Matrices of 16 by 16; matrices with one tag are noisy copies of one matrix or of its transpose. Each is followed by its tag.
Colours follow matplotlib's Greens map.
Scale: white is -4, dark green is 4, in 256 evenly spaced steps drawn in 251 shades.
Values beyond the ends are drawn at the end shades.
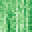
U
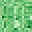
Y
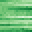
U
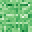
Y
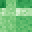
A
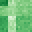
A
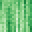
U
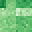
A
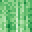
U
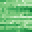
U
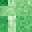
A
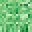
Y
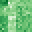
A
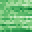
U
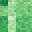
A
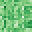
Y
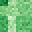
A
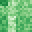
A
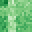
A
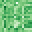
Y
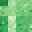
A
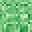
Y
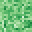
Y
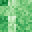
A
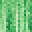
U
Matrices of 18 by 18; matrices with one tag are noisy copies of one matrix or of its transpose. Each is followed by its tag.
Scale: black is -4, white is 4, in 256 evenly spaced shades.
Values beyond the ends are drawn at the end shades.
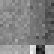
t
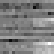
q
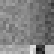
t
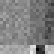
t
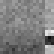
t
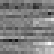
q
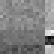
t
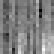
q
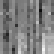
q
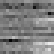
q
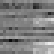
q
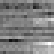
q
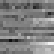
q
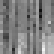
q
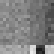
t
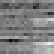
q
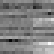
q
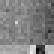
t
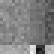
t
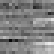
q
